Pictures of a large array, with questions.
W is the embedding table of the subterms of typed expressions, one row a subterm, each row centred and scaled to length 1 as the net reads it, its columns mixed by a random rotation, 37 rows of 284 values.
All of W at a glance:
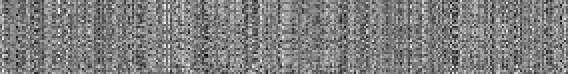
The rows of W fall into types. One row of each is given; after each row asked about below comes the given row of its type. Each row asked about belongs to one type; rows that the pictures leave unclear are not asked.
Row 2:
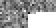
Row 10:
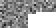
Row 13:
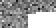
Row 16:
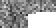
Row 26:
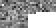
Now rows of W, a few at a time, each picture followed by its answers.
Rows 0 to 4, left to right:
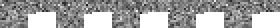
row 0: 26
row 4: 26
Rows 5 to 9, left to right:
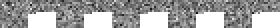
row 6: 26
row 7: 13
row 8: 2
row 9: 2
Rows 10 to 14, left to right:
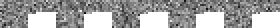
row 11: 2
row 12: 16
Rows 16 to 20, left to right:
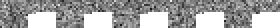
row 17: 26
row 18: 13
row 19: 16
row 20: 10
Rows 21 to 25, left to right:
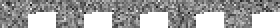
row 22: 2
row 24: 16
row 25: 13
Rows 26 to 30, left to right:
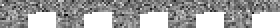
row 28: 13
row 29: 26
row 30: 2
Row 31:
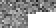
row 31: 13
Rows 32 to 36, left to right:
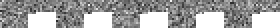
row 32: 10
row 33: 10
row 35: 16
